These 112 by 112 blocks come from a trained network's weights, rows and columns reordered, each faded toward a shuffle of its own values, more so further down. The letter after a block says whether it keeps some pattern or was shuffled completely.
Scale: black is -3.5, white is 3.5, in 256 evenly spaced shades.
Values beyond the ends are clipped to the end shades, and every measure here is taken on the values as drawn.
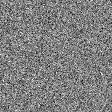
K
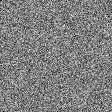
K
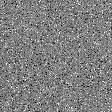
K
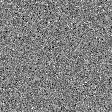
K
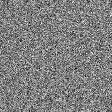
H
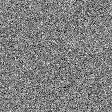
K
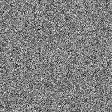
H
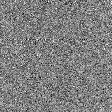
H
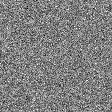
K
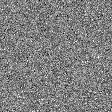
K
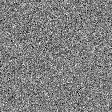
K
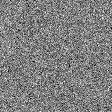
K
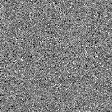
H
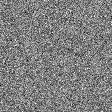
K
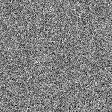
H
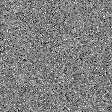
K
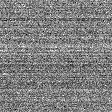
H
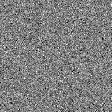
H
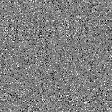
H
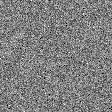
K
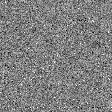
H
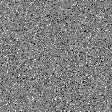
H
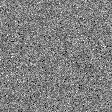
K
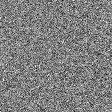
K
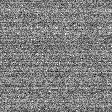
H
